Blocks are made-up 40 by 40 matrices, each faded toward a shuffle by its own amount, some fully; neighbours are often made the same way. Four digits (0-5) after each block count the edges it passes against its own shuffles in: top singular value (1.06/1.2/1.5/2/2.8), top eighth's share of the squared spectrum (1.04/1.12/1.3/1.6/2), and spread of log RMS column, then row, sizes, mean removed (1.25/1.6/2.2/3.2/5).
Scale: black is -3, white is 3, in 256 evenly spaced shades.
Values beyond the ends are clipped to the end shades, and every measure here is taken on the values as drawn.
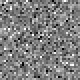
0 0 0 0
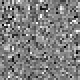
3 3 2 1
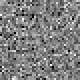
3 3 1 1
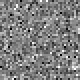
0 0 0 0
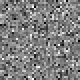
2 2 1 0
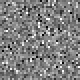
0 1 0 0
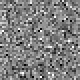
0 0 0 0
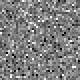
0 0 0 0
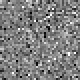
0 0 1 0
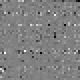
2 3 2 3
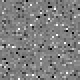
0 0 0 0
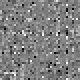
2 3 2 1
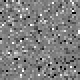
0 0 0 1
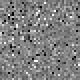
1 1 1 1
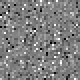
0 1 0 0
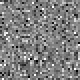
2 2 1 0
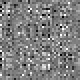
4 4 2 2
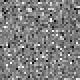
2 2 0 0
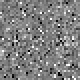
2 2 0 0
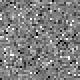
0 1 0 0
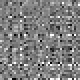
4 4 3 3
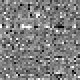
4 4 1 2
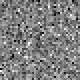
0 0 1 0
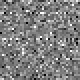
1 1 0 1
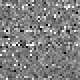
2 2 0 2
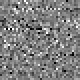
1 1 0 2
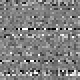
2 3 0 4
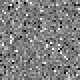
0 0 1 0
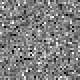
1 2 0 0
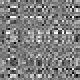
4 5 3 3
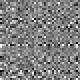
4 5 3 3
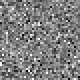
1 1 0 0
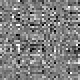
4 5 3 3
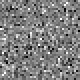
0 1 0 0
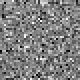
3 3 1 2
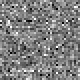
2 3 0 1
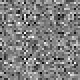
4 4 2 2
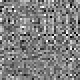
4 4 2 2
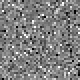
1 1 0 0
